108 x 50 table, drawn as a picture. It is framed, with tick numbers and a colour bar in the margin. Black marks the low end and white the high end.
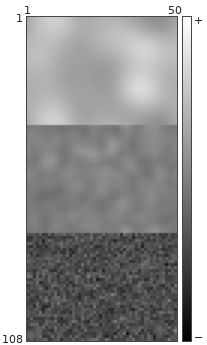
The table splits into 3 rows of 1 panel. Panel 1,1: high, smooth. Panel 2,1: middling, blotchy, faint in contrast. Panel 3,1: low, fine-grained.
